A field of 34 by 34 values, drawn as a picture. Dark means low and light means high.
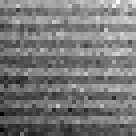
Histogram: bell-shaped. Ninth with the lowest average: bottom left. Stripes: horizontal, repeating 8 times. Slope: up to the top right. Ninth with the highest average: top right.
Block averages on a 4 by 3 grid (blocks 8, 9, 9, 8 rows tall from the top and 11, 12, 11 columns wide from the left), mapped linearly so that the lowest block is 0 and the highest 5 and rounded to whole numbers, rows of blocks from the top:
345 | 234 | 123 | 012
